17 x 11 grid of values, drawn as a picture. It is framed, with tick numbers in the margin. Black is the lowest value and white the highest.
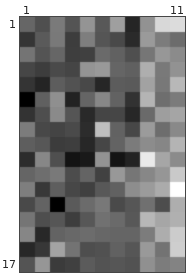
Values change most from cell to cell in the centre. The right part is higher, past a seam about 70% of the way across. The bottom middle is the calmest part. The ninth with the highest average is the bottom right.
